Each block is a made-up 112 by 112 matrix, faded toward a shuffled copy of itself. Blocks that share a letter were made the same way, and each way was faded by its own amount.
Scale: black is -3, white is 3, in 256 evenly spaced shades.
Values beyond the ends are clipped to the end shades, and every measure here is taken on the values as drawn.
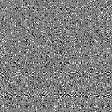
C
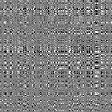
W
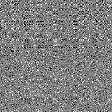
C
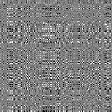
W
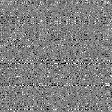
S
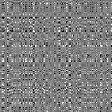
W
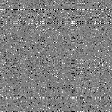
C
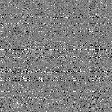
S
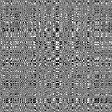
W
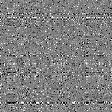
C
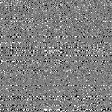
S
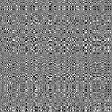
W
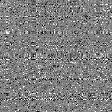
C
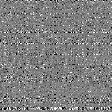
S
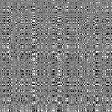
W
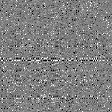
C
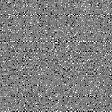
C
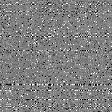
C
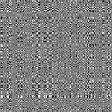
W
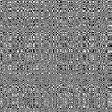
W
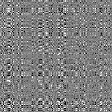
W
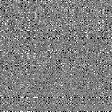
S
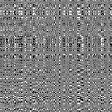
W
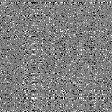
C
